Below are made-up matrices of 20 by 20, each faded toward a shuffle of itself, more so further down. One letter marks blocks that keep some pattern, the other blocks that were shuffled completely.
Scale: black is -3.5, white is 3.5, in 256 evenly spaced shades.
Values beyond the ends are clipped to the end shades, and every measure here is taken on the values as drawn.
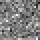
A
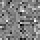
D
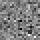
D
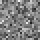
A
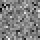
A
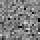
A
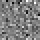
D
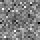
A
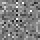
D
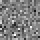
D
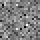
A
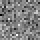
A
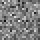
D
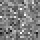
A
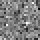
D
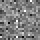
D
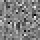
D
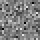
A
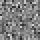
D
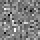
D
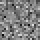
A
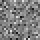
A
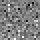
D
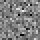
A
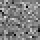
A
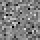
A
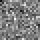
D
